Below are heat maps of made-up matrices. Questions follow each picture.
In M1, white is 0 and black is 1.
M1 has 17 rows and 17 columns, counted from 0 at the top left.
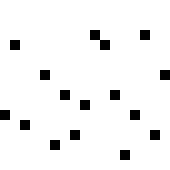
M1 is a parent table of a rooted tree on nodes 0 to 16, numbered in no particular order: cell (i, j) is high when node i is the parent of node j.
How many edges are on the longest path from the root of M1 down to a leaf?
7
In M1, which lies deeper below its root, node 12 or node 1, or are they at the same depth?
node 1
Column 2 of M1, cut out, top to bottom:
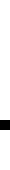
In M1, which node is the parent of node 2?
12
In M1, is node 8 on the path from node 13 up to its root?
no
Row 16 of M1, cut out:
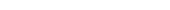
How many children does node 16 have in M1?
0
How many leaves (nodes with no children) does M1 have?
7
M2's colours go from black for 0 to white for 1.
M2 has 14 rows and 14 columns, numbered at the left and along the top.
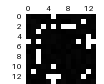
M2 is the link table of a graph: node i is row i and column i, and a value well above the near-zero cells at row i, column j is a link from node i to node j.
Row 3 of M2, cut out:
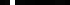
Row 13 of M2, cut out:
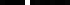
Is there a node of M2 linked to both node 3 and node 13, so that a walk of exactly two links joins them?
no
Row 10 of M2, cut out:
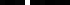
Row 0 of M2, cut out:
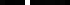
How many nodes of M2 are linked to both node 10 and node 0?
1
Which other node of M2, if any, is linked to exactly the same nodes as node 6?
node 4
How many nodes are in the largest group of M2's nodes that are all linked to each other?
2
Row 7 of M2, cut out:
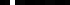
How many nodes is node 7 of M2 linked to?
1
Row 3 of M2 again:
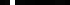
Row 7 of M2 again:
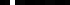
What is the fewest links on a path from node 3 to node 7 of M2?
2
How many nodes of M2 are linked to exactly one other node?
10
